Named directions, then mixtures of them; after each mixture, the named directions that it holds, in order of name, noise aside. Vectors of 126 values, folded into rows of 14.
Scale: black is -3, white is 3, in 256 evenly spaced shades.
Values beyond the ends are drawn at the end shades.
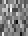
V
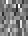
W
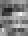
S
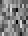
V, W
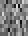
W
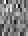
V, W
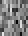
V, W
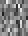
W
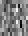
V, W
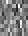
W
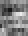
S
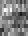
S, V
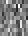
W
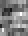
S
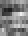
S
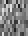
V, W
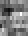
S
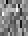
S, W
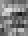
S
